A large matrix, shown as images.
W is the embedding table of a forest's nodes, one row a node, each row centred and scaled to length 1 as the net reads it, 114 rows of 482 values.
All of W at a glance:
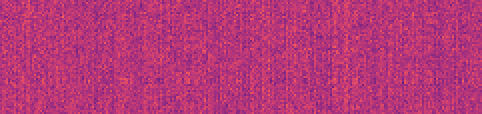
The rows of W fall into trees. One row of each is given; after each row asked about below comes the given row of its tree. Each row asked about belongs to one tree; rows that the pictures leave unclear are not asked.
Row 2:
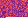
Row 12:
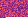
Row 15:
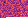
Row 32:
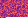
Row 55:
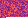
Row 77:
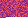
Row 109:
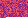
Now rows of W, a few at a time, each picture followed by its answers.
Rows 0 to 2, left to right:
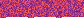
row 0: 109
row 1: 15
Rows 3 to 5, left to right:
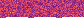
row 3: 32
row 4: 109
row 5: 15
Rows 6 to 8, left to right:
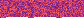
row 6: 55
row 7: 109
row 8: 109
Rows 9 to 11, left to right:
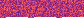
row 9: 32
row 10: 55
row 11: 109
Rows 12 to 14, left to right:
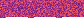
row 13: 12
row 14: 15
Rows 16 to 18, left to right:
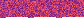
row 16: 12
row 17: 55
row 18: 15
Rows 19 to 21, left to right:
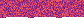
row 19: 77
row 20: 12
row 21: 12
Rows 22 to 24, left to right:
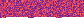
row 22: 15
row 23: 12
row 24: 32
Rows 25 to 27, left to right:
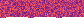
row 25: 55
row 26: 32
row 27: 32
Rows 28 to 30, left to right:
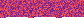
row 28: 32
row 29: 15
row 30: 12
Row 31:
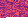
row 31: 109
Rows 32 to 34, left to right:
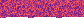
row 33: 2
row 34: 12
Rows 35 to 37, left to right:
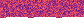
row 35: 109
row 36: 77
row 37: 77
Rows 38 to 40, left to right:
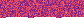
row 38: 77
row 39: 15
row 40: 12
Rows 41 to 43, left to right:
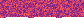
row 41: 32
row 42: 109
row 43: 2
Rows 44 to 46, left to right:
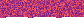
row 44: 15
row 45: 32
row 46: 12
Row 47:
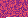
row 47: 15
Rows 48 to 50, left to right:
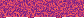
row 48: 77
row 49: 77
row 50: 15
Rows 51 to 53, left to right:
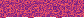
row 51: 109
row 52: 109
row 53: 32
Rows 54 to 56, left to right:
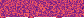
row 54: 32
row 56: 32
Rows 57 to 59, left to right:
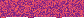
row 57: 55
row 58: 12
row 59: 109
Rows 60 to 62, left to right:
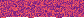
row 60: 55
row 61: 109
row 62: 32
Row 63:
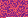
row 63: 55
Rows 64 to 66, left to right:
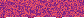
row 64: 109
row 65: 2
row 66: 77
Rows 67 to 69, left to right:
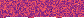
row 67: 2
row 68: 55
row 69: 109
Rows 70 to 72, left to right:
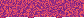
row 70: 32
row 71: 77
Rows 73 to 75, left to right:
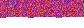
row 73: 15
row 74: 32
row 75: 15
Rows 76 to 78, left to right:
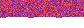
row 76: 2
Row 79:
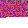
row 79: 15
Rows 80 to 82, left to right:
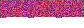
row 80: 15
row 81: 15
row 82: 15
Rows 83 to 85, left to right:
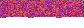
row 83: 15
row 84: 55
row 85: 109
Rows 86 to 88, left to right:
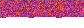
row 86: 77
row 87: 32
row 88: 2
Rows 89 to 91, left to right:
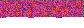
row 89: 15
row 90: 109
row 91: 12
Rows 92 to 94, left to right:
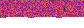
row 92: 15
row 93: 77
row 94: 55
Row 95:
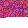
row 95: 12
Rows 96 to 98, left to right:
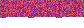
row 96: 32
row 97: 109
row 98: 15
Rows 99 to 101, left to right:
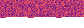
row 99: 109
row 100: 109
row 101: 12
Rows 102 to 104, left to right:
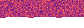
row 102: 12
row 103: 77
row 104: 32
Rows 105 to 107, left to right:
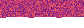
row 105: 77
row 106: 77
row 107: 77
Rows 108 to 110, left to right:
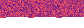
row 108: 77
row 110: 32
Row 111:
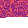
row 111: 12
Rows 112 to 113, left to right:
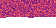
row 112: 77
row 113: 32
